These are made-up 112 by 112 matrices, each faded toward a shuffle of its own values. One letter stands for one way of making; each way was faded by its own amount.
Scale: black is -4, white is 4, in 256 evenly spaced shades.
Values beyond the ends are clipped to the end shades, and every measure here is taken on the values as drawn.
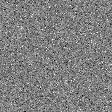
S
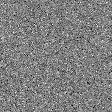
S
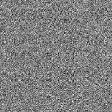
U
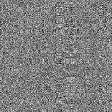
U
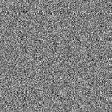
U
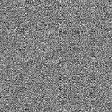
U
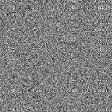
U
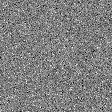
S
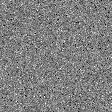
S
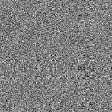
U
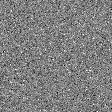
S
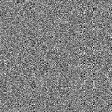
U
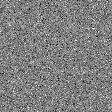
S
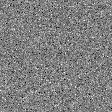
S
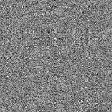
U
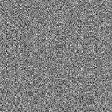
U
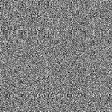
U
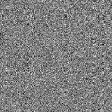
U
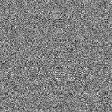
U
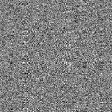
U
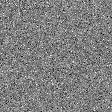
S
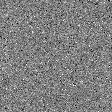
S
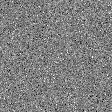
S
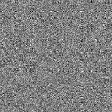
U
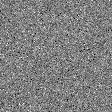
S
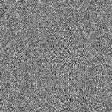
U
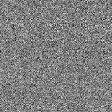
U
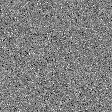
S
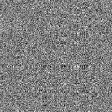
U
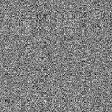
U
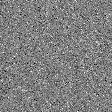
S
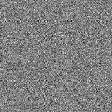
U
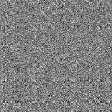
U
